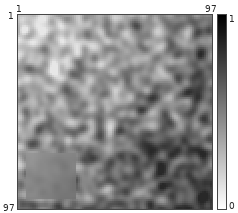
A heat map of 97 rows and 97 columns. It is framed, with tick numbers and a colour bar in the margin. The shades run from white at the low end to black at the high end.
Grain: blotchy. Ninth with the highest average: bottom right. Stripes: none. Ninth with the lowest average: top left. Slope: up to the bottom right. Odd patch: calmer, in the bottom left. Mirror symmetry: none.
